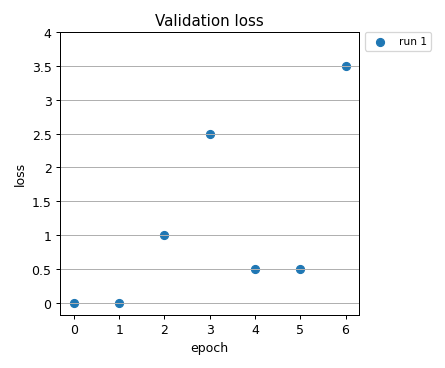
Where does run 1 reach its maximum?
6
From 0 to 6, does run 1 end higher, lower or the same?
higher
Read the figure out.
Title: Validation loss
x-axis: epoch, ticks 0 1 2 3 4 5 6
y-axis: loss, ticks 0 0.5 1 1.5 2 2.5 3 3.5 4
Legend: run 1
Values:
run 1: 0 0 1 2.5 0.5 0.5 3.5
